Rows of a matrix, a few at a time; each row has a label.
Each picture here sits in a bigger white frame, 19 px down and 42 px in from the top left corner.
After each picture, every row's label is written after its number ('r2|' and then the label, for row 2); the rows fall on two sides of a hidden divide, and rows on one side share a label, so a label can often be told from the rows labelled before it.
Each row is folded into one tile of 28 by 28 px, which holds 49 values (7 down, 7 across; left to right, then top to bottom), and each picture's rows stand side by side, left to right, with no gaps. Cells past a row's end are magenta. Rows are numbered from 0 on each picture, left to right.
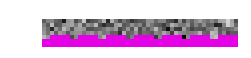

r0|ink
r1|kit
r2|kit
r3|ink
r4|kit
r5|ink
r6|kit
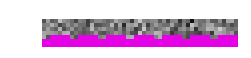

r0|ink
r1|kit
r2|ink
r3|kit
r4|kit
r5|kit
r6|ink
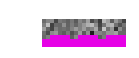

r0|ink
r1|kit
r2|ink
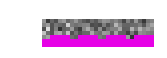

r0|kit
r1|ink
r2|ink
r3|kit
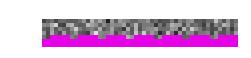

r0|ink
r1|kit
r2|kit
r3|ink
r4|kit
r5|ink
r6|ink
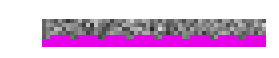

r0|ink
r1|kit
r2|ink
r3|ink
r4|kit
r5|ink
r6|ink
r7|kit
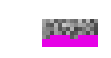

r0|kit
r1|ink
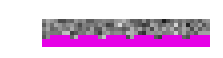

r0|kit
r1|ink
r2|kit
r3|kit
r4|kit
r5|kit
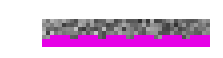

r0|ink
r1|kit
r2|kit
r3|kit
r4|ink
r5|kit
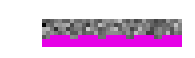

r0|kit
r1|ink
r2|ink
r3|ink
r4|kit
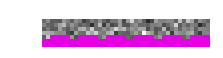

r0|kit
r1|ink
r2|kit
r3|ink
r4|kit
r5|ink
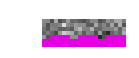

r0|kit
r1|ink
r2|kit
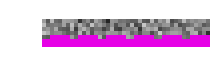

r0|kit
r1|ink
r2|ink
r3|kit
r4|ink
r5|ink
